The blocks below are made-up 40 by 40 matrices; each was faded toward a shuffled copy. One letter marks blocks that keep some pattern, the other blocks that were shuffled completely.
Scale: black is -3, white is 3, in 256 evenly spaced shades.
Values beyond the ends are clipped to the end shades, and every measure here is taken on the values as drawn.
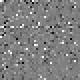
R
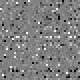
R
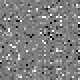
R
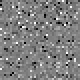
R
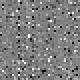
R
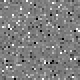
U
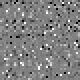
R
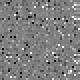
R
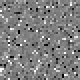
U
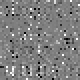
R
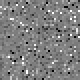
U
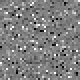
U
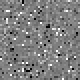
U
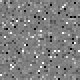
U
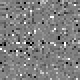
R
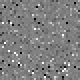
U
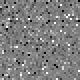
U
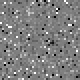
U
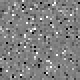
U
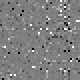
R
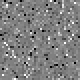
U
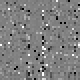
R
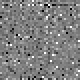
R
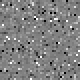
U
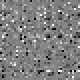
R
